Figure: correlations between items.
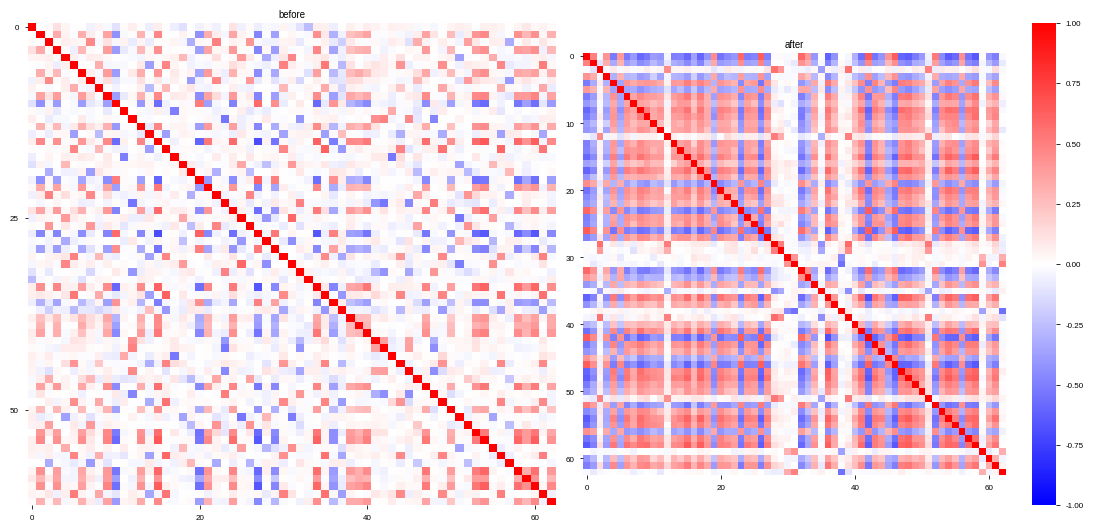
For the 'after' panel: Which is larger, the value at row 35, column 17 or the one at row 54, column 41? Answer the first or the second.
the second
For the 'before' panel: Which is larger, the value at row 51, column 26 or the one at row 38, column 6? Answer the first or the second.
the second
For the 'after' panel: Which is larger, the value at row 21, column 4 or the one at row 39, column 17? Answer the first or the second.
the first
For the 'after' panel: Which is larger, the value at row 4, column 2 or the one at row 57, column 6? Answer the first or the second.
the second
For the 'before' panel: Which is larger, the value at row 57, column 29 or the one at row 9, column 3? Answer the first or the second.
the second
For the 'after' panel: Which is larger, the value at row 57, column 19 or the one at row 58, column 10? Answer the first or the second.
the second
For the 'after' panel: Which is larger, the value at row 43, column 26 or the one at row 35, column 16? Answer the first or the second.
the second
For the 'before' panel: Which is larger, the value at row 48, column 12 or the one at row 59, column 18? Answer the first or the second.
the second
